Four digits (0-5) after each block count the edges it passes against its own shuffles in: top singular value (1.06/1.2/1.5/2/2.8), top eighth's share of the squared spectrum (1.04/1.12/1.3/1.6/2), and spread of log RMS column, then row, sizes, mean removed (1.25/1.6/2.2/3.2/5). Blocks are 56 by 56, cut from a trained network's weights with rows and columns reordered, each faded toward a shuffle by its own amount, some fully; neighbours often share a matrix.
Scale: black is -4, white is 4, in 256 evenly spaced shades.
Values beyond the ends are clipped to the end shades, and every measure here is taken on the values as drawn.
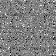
2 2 2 0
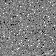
0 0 0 0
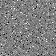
0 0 0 0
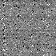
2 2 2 0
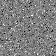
0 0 0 0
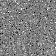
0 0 0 0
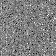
1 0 0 0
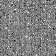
2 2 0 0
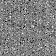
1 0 0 0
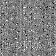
3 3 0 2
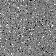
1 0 0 0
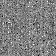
2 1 0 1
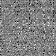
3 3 2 0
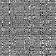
3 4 3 0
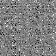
2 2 2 0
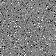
0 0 0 0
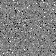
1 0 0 0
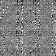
3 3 3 0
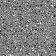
0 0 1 0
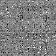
2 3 2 0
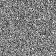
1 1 0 0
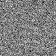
2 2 0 0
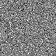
0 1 0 0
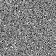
1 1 0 0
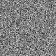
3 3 1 0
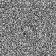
3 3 1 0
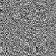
4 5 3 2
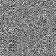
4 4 2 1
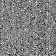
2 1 0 0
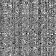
3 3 0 2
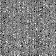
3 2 0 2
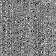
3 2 0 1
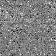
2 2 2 0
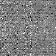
2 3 2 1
